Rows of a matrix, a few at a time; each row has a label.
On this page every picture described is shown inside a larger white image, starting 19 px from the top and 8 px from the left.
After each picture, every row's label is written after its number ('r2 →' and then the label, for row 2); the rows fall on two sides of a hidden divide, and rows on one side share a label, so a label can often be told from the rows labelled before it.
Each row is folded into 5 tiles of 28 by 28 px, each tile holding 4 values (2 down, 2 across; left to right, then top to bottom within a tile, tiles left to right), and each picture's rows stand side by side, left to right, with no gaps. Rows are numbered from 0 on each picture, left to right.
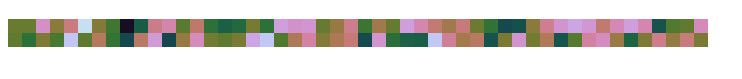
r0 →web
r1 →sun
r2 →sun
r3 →sun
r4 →sun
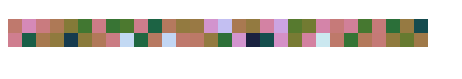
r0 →sun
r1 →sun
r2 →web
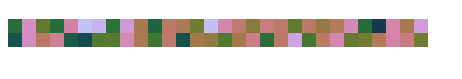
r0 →sun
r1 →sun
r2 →sun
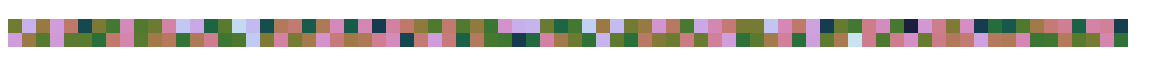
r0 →sun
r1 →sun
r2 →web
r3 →sun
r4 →sun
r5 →sun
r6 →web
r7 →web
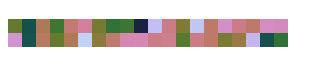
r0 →web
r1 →sun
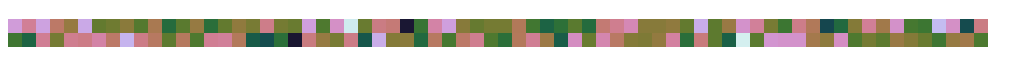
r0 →web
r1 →web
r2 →sun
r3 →sun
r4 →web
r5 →web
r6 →sun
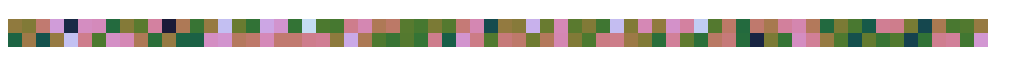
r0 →web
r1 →web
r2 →sun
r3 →web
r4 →sun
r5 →sun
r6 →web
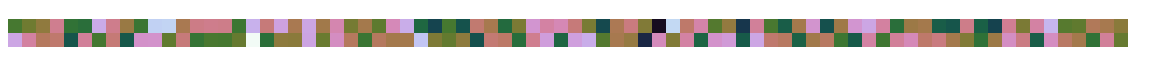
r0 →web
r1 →sun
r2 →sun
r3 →sun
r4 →sun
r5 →sun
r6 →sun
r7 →sun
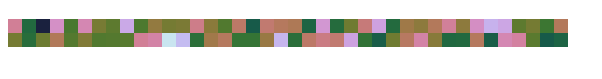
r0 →web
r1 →web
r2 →web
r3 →sun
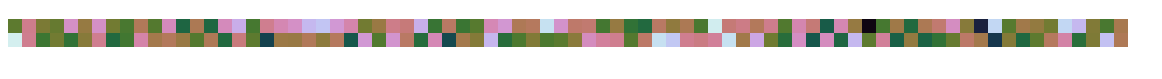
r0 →sun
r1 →sun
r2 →sun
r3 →sun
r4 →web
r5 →sun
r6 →web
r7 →web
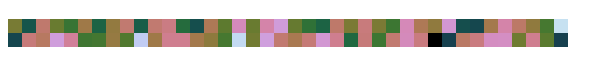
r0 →web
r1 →sun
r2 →web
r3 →sun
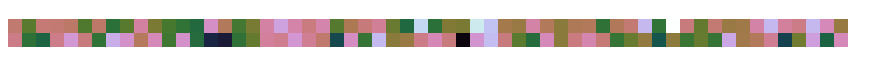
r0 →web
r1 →sun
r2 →sun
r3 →sun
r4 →sun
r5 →sun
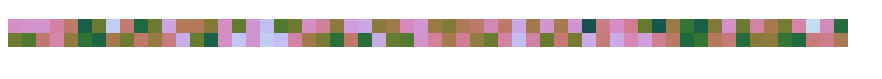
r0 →sun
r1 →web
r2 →sun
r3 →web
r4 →web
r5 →sun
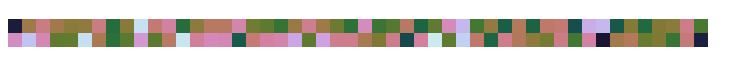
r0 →web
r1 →web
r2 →web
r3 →web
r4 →sun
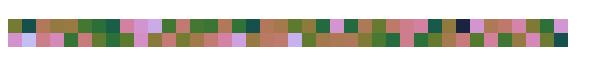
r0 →web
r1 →web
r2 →sun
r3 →sun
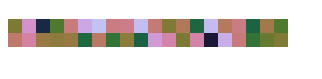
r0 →sun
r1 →web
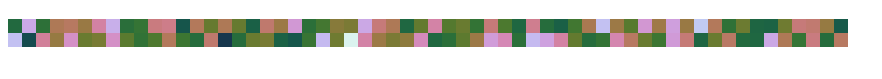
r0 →sun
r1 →sun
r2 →web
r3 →web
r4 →sun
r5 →web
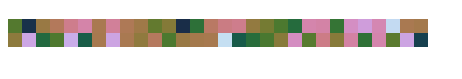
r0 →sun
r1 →web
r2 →sun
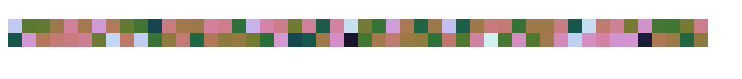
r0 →web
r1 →sun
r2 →sun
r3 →sun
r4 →sun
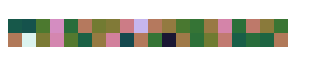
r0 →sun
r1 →web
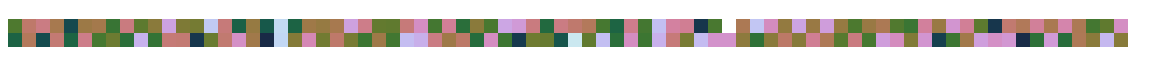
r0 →web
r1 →sun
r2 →sun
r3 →sun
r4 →web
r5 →sun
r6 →web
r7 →sun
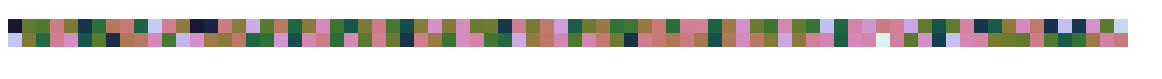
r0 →sun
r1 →web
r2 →web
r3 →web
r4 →web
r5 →web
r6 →web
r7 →sun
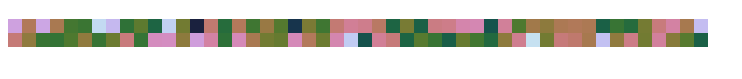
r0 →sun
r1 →sun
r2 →sun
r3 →web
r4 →sun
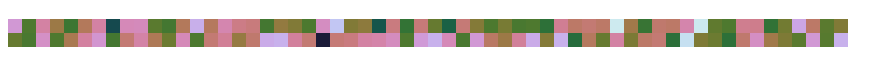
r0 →web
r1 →web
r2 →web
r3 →web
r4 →sun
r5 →web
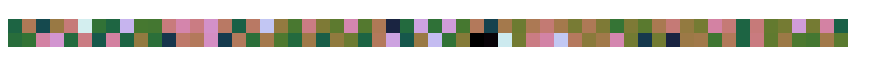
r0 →web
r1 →sun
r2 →sun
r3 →web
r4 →sun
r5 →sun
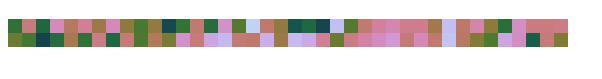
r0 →sun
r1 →web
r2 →web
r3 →sun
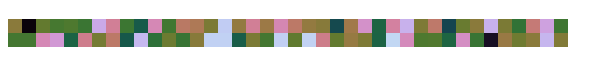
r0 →web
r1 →web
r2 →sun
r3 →web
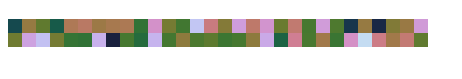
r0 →sun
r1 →sun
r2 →web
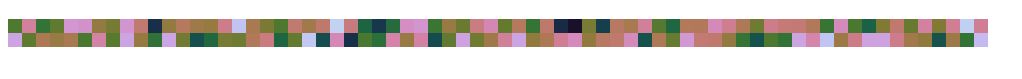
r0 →sun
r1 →sun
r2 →sun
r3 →web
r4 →sun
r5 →sun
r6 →web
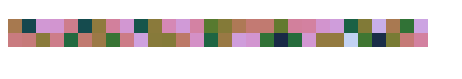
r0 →web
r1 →sun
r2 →sun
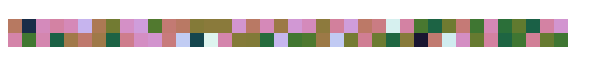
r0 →web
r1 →web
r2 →sun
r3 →sun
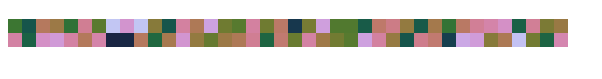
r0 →web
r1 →web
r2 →web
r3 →web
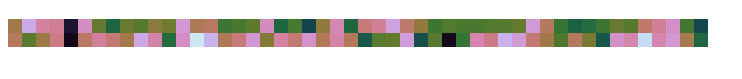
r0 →web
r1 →web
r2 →sun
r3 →web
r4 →web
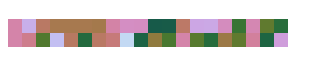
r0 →sun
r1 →web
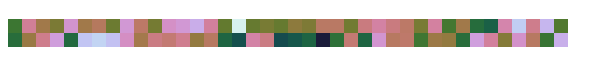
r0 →web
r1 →sun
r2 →sun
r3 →web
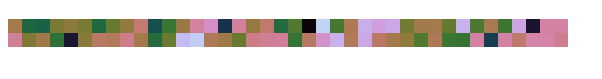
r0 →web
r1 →web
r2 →web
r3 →web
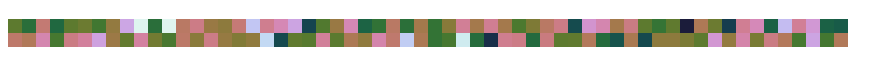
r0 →web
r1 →sun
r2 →web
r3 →web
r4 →sun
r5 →web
